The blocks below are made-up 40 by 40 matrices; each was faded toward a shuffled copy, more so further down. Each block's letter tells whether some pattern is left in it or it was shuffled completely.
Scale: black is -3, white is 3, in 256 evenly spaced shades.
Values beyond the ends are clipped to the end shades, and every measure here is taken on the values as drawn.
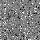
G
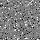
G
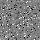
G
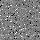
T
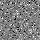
G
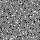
T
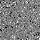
G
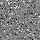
G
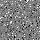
G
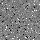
T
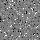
T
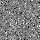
T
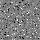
T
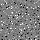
G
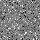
T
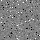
T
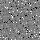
T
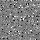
G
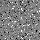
T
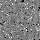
T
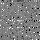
G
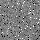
T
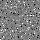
T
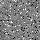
T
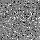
G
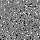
T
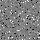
T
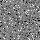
T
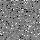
G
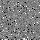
G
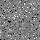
T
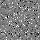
G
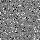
T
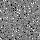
T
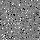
G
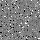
T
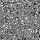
G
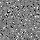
G
